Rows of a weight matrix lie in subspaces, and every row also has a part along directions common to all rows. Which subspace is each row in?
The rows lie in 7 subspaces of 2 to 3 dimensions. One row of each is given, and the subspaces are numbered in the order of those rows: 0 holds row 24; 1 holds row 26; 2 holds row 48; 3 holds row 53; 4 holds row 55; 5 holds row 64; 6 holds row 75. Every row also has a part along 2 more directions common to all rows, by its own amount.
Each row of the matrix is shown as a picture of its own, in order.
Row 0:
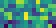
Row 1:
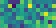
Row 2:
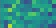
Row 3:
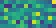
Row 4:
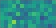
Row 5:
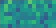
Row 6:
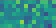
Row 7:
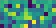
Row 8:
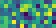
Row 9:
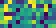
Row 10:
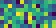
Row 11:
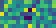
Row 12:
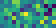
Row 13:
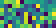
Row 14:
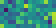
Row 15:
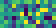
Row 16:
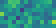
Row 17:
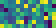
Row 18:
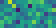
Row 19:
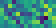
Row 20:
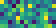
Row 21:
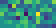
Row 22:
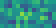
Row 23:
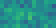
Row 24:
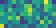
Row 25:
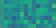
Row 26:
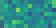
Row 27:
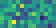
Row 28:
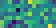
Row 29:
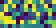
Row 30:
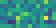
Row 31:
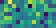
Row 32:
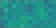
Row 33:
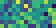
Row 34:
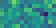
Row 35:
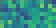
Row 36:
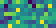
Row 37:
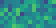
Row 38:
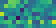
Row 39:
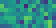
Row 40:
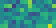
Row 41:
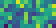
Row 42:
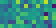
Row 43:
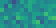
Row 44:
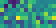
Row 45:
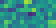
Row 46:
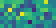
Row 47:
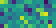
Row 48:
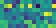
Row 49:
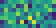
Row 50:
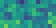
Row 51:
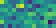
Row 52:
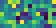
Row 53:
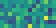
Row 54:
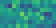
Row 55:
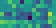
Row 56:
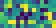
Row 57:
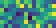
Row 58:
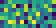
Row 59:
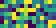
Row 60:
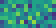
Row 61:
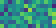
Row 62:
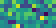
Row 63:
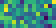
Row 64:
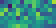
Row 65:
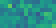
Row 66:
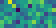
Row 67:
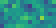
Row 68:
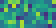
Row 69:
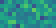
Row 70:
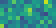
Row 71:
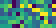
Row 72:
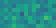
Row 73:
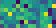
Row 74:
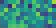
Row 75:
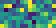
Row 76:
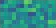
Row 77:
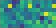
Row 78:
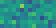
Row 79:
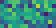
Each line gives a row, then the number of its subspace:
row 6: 3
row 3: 2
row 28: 1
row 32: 0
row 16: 2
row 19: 2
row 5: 1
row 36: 1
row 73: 3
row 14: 3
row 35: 1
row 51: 6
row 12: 2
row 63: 1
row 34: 0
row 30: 3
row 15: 5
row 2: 6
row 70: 0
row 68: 2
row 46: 5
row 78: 6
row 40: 6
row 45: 6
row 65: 5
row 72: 5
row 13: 4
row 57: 4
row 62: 0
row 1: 2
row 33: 3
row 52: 0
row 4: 6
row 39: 3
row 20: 2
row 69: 0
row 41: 4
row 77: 2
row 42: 3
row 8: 2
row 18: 1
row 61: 3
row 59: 6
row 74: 5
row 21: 5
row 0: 4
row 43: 2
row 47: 0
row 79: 0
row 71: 0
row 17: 3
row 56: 5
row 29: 1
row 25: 5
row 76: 6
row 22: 5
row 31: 1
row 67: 0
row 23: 4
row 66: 1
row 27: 6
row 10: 4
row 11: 3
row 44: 2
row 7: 6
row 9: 1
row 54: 5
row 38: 2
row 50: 4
